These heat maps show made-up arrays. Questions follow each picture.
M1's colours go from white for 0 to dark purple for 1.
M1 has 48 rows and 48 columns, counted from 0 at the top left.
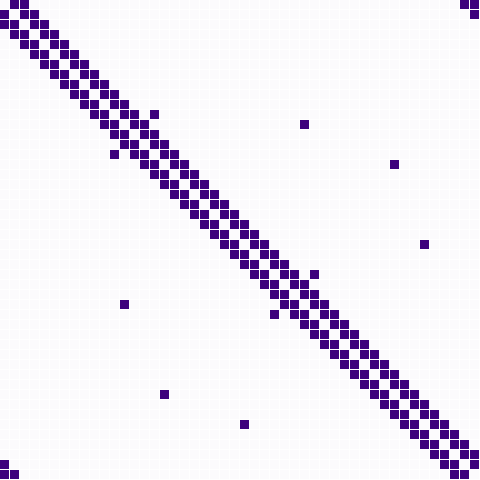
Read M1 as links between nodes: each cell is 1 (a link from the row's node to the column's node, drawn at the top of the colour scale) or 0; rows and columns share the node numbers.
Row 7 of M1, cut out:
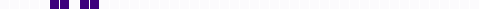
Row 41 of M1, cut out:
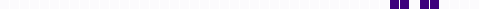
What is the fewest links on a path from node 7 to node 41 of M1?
6
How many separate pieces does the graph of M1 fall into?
1
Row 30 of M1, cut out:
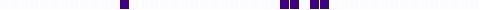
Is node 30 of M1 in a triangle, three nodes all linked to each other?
yes
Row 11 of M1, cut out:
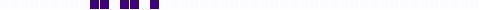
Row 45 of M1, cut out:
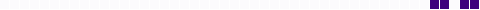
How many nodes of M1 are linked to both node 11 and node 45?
0
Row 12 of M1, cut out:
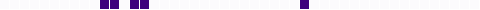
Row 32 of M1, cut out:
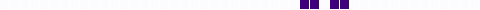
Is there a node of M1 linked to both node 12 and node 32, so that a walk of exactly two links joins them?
yes
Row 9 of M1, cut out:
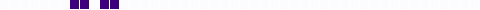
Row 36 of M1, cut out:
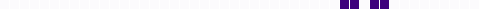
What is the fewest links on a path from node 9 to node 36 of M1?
6
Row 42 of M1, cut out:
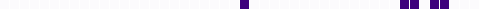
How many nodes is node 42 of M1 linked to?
5
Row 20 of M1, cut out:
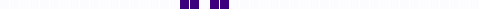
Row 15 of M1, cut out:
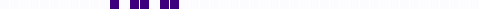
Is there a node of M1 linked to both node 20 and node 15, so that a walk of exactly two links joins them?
no
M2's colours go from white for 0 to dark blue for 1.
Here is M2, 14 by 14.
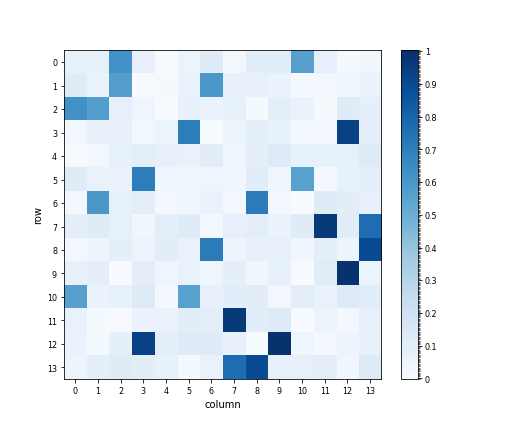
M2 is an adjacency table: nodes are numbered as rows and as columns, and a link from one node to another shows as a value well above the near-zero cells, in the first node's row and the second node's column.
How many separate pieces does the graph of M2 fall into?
2
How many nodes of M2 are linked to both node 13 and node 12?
0
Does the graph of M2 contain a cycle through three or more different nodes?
no
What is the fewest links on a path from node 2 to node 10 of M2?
2
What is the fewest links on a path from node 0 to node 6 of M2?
3
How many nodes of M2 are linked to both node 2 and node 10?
1
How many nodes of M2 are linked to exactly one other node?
2
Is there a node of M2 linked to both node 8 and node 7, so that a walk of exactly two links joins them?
yes
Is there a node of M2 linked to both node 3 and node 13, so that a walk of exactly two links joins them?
no
